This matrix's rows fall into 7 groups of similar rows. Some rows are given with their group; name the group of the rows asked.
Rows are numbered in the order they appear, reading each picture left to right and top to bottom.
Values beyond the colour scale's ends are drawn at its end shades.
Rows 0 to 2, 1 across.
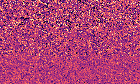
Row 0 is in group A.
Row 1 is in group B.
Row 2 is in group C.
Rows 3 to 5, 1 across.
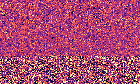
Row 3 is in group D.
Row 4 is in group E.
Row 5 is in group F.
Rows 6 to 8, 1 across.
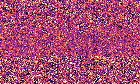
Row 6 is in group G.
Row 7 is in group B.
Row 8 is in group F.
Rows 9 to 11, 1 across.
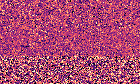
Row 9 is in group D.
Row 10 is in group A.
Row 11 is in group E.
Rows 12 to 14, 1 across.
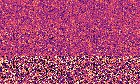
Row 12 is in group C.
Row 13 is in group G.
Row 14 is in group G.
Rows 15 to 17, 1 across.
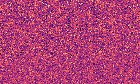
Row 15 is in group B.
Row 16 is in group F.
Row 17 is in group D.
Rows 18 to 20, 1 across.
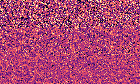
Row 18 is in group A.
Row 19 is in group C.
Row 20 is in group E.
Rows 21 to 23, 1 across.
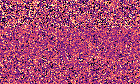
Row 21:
C
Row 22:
G
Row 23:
B
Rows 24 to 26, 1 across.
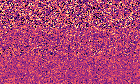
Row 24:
D
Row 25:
F
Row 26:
B
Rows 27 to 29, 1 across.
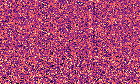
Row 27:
B
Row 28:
B
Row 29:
F
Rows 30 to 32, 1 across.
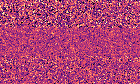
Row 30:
G
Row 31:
C
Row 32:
G
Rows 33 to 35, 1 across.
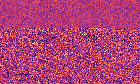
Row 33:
C
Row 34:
E
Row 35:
A
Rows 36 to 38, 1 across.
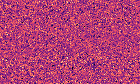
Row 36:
C
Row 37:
G
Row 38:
E
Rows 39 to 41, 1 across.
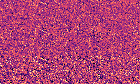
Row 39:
A
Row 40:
B
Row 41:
A
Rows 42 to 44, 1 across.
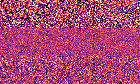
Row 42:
A
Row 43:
A
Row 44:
G
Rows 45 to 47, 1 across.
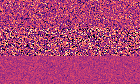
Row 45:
A
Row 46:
E
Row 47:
C
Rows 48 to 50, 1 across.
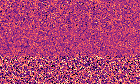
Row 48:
B
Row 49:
A
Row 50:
E
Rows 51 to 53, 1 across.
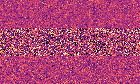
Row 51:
B
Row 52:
F
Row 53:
E
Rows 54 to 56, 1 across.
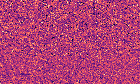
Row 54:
B
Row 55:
E
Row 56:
A
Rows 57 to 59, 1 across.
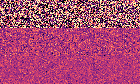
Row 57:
A
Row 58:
C
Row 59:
B
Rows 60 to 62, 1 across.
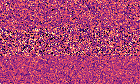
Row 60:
E
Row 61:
C
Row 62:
A
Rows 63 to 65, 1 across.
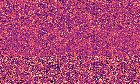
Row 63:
G
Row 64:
B
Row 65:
F
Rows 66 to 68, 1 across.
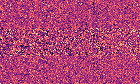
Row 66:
B
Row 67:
A
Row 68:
A
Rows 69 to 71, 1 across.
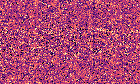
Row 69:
B
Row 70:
F
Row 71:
C
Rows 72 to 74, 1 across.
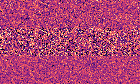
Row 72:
A
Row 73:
B
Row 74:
E
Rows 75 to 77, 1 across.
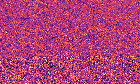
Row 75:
A
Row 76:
E
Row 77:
C
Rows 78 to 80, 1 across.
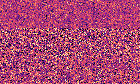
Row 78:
B
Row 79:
E
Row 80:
G
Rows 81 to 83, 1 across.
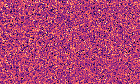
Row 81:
G
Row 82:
C
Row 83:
G
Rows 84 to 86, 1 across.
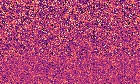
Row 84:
C
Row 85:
B
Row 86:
F
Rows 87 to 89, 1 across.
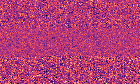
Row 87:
B
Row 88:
E
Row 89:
F
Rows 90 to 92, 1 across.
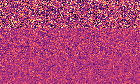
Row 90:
F
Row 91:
A
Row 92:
D
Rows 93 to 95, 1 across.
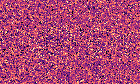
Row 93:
E
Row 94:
F
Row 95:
G
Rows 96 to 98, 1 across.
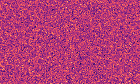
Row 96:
E
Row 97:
C
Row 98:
D
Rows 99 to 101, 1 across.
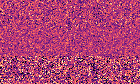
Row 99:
D
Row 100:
D
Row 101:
B
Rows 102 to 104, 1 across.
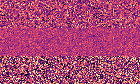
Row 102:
D
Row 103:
D
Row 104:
A
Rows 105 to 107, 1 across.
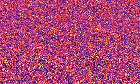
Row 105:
E
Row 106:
F
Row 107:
G
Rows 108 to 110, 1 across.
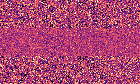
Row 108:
B
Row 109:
F
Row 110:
A
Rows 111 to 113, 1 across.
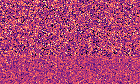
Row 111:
C
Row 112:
B
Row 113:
G
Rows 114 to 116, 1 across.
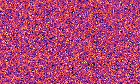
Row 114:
D
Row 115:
G
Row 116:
E
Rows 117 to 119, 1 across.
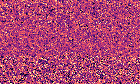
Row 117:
G
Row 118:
E
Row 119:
A
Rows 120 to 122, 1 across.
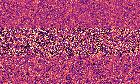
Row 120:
C
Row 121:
A
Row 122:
D
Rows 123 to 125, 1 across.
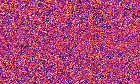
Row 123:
D
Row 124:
A
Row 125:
G
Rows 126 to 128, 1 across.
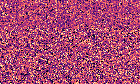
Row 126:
G
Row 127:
E
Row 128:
A
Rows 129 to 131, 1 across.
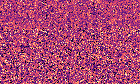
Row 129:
B
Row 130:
A
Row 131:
G
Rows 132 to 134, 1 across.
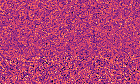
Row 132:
D
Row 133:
B
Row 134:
C
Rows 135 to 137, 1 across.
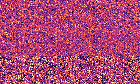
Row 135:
E
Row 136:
G
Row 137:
C
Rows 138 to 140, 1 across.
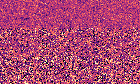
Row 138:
A
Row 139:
B
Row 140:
C
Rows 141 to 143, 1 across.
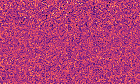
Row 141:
B
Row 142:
D
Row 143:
D
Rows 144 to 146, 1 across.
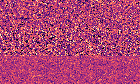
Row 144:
A
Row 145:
G
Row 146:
F
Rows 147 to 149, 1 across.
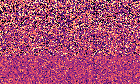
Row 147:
G
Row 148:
F
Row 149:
B
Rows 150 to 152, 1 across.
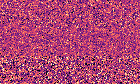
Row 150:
D
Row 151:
F
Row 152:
G
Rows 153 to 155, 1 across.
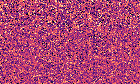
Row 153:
G
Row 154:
B
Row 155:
F
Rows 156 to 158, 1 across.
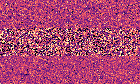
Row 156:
E
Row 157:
D
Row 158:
A
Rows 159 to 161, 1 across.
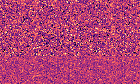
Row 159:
C
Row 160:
F
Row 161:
F
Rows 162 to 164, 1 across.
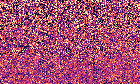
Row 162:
G
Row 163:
A
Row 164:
B
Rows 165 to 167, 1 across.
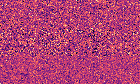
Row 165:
F
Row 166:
B
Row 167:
A
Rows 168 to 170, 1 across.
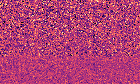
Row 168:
F
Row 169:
B
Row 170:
G
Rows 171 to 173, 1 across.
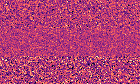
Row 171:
E
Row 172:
F
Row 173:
E
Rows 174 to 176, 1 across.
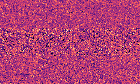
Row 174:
G
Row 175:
C
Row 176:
A
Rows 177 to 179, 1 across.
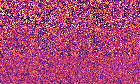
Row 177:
D
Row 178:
B
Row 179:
A
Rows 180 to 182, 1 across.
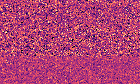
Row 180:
G
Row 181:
E
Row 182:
G
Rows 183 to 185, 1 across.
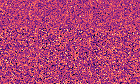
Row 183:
D
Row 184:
B
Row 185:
E
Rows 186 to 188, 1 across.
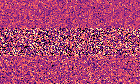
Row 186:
D
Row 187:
A
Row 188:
E
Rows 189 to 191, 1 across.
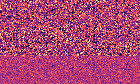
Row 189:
E
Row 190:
G
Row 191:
E
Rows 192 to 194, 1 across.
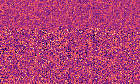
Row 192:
D
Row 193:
B
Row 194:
B
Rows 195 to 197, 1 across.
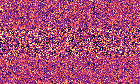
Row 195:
B
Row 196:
D
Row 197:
E
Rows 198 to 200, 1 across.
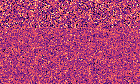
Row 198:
B
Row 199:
F
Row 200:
B
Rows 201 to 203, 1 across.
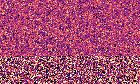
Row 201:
D
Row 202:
G
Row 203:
F
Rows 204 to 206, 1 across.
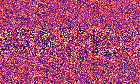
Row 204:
A
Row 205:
B
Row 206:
F
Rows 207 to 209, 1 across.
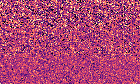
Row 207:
F
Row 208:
C
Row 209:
A
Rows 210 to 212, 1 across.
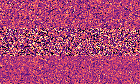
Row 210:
D
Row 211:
A
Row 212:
A
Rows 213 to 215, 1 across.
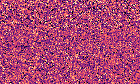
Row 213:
E
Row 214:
A
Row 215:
C
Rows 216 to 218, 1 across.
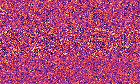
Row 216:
D
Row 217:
F
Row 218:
G
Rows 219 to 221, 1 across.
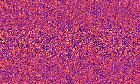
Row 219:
G
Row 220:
D
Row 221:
D
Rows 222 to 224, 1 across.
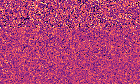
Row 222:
A
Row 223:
C
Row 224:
G
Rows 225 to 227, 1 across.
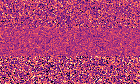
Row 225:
G
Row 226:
D
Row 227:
F
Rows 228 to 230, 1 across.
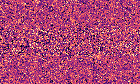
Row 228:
C
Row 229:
A
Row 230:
B
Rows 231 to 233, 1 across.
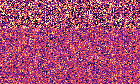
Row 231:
D
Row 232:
C
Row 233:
B
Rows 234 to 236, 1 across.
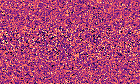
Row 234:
D
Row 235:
G
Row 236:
E
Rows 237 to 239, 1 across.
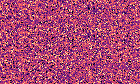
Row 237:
E
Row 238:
E
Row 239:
G
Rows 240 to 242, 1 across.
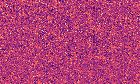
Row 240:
G
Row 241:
B
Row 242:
F
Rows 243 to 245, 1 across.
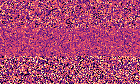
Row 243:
D
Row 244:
C
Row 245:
A
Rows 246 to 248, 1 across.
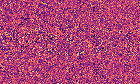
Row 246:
A
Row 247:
G
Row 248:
D
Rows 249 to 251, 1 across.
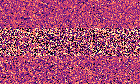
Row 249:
A
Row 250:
F
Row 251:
G
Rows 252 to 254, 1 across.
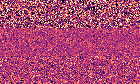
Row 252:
E
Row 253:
G
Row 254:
F
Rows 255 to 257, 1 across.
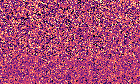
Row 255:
A
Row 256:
D
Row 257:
B
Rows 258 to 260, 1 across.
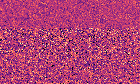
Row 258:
A
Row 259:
B
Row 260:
E
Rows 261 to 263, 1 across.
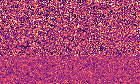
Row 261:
F
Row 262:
A
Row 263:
E
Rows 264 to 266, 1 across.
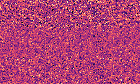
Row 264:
E
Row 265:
D
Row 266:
D
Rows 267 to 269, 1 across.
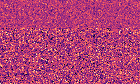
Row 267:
G
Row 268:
G
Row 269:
A
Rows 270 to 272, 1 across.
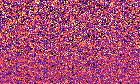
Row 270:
C
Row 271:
E
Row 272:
E
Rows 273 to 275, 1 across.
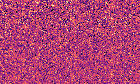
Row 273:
C
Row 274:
B
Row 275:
C
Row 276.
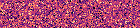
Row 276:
D
